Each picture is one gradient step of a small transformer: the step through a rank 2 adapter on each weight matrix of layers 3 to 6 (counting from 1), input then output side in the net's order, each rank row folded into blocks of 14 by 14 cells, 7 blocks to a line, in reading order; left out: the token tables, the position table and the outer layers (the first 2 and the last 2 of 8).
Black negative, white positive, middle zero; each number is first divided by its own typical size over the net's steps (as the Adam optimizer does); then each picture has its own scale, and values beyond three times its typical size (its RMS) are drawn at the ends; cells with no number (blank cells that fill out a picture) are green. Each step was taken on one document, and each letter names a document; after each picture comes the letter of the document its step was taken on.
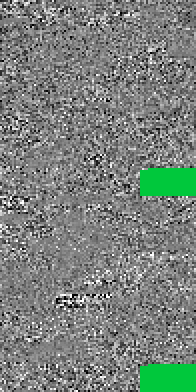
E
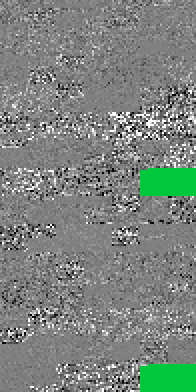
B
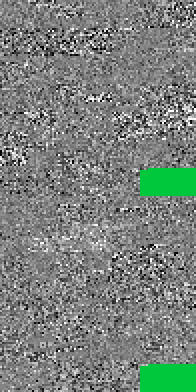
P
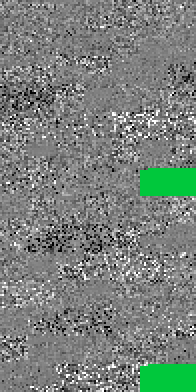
B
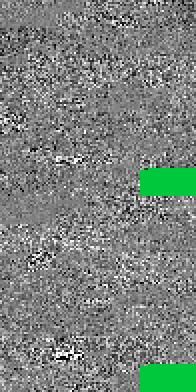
E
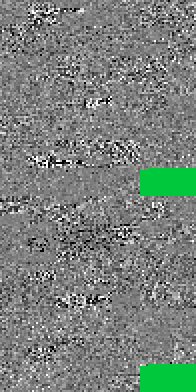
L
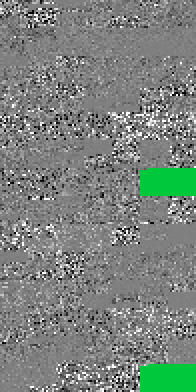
B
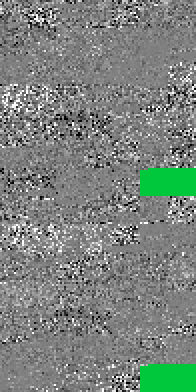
B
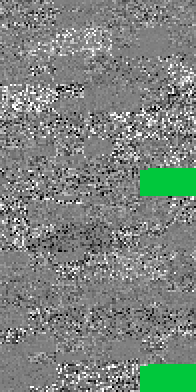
B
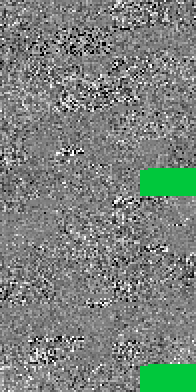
L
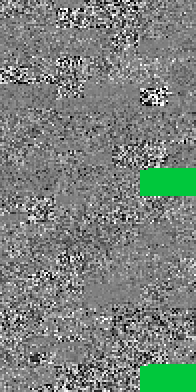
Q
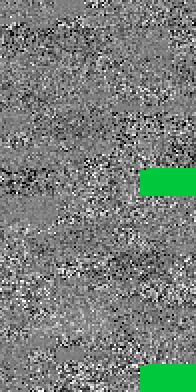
L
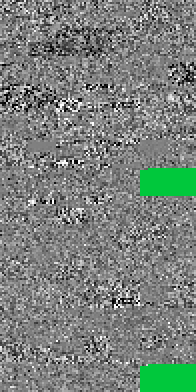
P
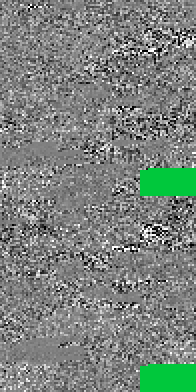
E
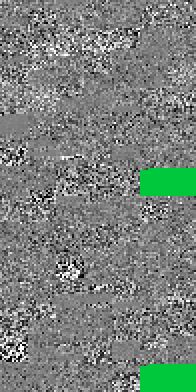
Q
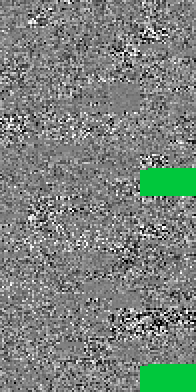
E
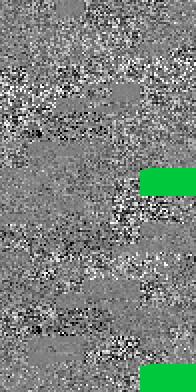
Q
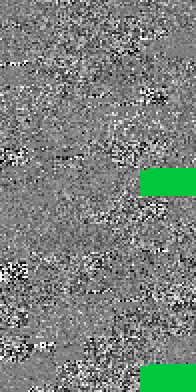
Q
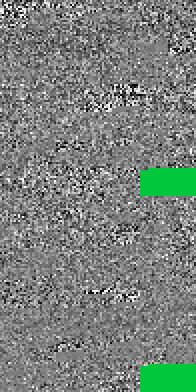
P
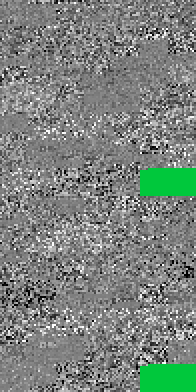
P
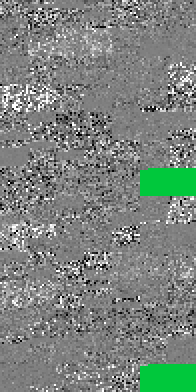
B
